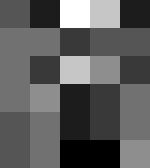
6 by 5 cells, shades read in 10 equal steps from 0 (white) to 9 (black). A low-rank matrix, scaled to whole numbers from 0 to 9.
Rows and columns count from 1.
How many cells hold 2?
2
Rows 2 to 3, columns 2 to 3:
5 7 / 7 2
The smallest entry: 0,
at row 1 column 3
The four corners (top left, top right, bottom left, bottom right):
6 8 6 4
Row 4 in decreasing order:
8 7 5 5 4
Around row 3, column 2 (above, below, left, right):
5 4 5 2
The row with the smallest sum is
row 1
